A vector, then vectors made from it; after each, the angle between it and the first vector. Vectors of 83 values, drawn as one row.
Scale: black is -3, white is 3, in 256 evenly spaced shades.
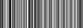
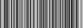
partly opposed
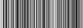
partly opposed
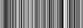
orthogonal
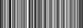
nearly parallel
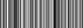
orthogonal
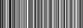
nearly parallel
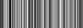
nearly parallel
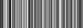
nearly parallel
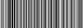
partly aligned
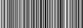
orthogonal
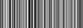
nearly parallel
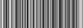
nearly opposite
